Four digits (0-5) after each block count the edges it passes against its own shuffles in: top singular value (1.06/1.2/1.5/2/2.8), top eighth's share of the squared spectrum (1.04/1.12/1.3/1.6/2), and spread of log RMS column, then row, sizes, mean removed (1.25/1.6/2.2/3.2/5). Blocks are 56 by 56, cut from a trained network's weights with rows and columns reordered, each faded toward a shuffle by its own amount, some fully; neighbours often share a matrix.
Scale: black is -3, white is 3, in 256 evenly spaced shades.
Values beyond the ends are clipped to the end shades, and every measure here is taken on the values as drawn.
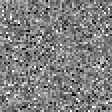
0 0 0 0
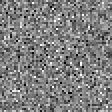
0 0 0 0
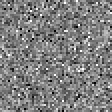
0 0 0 0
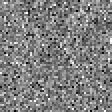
0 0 0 0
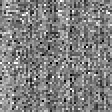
3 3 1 1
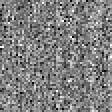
2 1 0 0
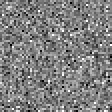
2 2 0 1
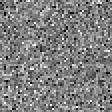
0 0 0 0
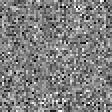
3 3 1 2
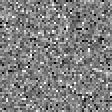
0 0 0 0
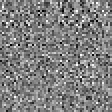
3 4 2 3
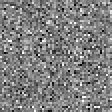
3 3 1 2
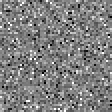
0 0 0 0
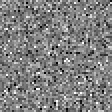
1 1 0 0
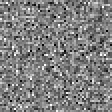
3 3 1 1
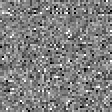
2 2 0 1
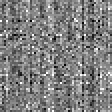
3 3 1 2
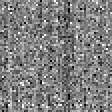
3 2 0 1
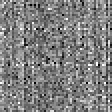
4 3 0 2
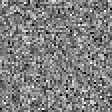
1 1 0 0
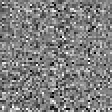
3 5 2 2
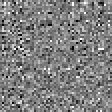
3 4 3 2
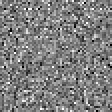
2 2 0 1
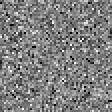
1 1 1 0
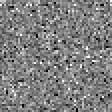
1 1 0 0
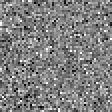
1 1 0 1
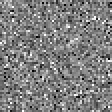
1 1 0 0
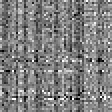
4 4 2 3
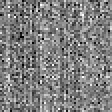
3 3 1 1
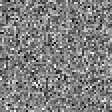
1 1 0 0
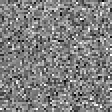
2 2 0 0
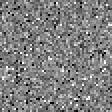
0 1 0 0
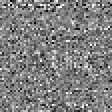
3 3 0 2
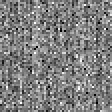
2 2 0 1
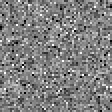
1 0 0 0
